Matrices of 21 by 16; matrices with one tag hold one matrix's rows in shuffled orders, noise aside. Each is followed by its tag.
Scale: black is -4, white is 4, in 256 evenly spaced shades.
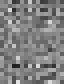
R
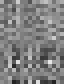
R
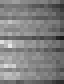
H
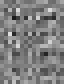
R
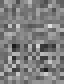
R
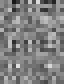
R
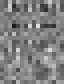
R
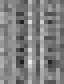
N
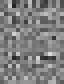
R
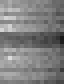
H
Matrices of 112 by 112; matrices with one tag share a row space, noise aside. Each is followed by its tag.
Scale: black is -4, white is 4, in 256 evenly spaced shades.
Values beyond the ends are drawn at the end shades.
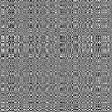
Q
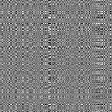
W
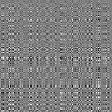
Q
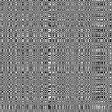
W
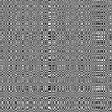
W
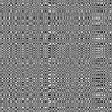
W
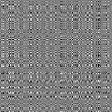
Q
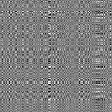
W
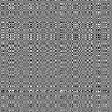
Q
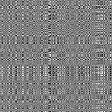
W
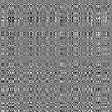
Q
